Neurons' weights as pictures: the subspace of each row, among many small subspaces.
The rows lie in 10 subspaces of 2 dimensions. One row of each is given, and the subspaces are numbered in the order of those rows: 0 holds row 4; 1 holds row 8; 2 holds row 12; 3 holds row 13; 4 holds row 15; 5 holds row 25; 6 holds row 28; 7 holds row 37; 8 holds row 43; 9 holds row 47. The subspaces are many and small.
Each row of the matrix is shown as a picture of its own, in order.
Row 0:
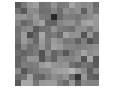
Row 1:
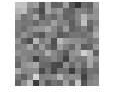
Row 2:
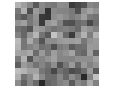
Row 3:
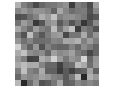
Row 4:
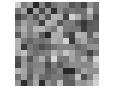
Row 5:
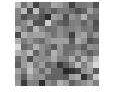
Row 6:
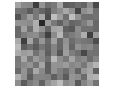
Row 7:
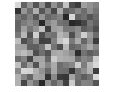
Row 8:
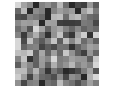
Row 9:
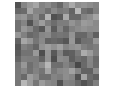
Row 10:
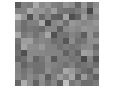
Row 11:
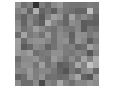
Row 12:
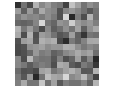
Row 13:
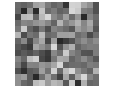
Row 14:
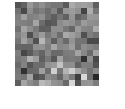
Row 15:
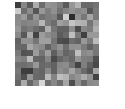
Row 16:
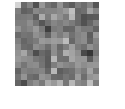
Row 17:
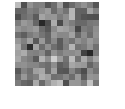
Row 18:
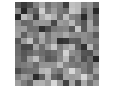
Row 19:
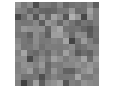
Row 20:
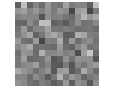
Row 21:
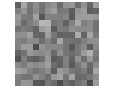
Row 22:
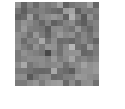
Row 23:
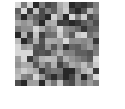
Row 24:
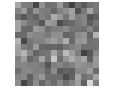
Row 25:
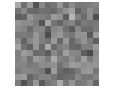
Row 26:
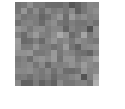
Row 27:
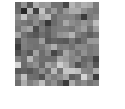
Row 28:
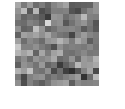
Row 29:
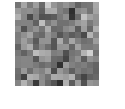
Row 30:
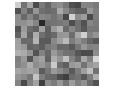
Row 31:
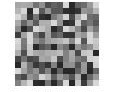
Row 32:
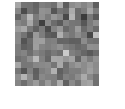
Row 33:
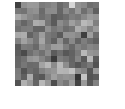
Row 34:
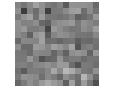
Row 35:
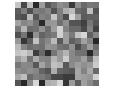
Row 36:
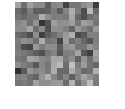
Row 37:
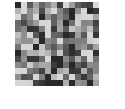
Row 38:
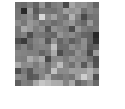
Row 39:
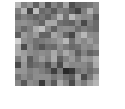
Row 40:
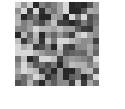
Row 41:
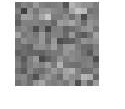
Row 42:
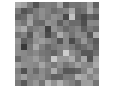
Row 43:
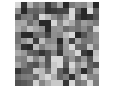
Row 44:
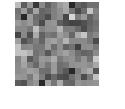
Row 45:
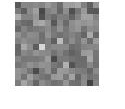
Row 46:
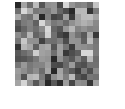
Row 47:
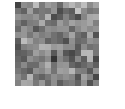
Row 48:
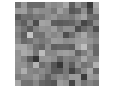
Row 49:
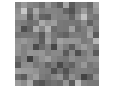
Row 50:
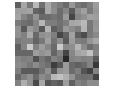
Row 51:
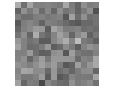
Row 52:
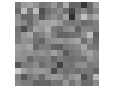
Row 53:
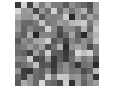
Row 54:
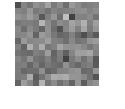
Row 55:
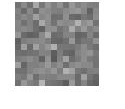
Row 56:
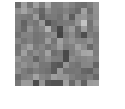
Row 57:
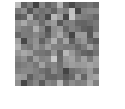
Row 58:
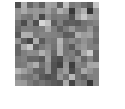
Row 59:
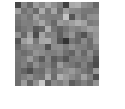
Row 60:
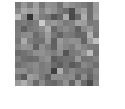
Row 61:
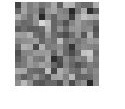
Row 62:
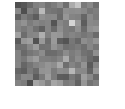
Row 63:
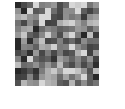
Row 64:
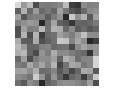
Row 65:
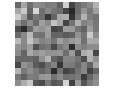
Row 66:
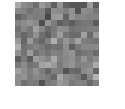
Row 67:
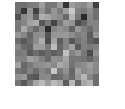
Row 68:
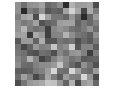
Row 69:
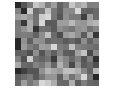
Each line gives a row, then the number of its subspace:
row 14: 7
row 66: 1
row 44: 3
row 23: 3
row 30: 2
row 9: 9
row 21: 7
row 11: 6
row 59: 4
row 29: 3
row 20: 8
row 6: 1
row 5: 6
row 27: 6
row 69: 1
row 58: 8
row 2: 1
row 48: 8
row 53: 4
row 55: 0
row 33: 7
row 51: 4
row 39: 0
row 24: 9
